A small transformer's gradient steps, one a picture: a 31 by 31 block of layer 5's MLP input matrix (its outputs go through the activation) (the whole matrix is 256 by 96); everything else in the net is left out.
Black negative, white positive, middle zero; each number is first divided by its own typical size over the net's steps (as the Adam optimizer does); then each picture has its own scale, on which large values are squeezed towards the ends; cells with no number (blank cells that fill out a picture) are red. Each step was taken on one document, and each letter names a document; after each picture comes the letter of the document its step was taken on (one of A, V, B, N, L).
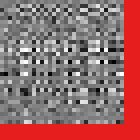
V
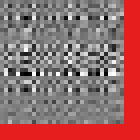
V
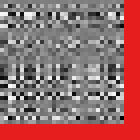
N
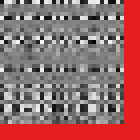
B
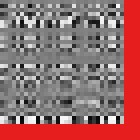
N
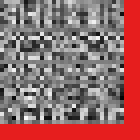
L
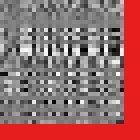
V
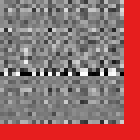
V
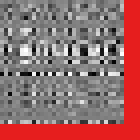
V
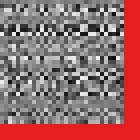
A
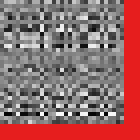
L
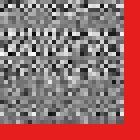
A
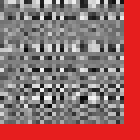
L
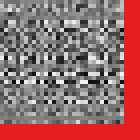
A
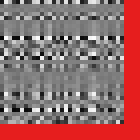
B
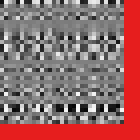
B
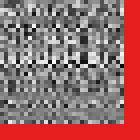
A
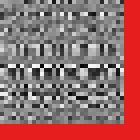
L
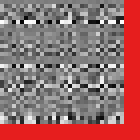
N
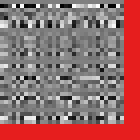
N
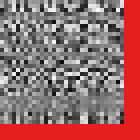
A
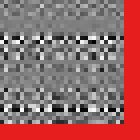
B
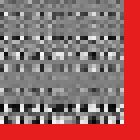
B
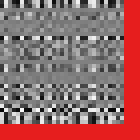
B
